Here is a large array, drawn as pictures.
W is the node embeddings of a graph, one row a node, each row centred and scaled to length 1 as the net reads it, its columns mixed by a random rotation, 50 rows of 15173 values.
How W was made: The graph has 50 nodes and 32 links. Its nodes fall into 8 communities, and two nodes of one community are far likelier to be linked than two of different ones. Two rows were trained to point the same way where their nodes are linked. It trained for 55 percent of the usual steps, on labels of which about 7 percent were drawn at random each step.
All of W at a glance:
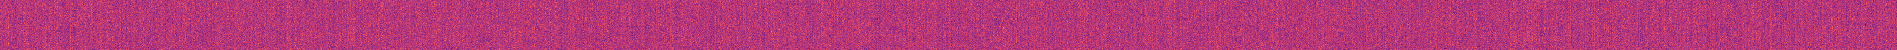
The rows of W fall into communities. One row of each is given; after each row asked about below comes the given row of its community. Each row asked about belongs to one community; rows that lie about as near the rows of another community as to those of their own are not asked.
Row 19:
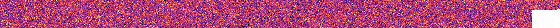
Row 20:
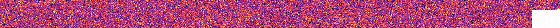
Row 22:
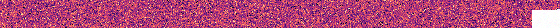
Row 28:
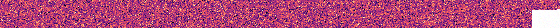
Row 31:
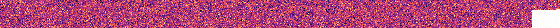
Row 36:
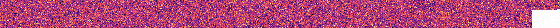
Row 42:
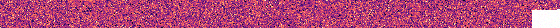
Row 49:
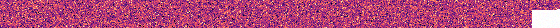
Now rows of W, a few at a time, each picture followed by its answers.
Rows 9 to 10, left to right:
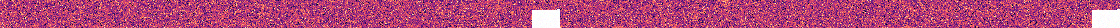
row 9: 22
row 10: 31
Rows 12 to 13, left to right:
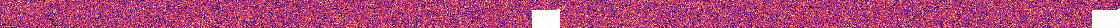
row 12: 20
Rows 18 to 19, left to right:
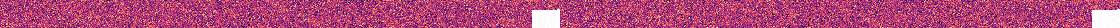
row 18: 19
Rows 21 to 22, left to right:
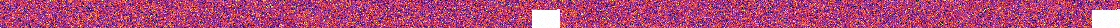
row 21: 42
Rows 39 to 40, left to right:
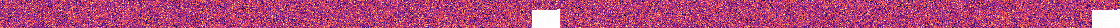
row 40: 36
